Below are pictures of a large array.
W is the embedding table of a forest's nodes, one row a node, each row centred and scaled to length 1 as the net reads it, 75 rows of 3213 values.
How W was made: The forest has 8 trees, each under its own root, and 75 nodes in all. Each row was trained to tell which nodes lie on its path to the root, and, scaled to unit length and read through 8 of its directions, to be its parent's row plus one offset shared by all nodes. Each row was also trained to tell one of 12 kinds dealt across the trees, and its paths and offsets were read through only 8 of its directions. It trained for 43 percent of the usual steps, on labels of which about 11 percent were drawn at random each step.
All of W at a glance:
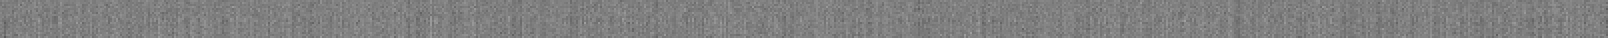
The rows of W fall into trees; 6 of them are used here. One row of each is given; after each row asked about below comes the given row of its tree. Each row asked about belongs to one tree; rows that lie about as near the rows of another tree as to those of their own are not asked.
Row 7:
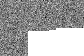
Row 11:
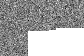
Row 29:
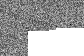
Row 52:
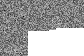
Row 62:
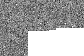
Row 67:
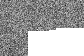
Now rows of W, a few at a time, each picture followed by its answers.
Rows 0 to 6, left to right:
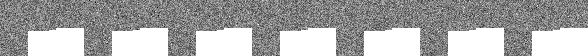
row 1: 11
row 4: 29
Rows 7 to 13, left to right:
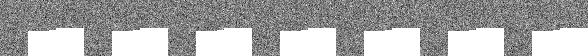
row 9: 29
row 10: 29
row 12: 67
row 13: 11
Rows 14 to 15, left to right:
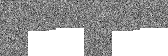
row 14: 62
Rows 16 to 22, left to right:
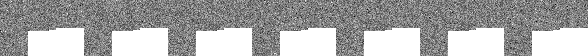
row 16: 29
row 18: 29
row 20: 29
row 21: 29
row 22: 7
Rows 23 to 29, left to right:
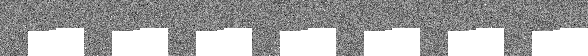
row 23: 67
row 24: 62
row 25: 7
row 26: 11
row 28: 11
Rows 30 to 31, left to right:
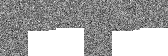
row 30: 11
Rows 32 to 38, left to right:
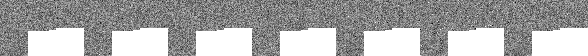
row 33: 67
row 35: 29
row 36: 62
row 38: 67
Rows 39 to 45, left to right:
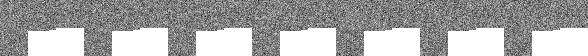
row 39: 62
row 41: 62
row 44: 67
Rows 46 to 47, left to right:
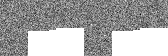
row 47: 7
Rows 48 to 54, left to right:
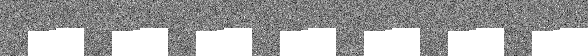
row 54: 62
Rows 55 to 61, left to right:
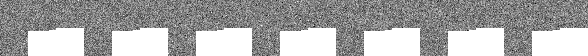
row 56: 67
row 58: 67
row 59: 11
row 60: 67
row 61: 11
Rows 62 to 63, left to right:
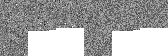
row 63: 67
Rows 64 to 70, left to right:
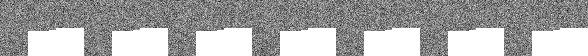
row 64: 67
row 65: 52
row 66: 62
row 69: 29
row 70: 7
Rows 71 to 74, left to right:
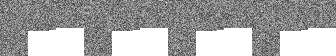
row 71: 29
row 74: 62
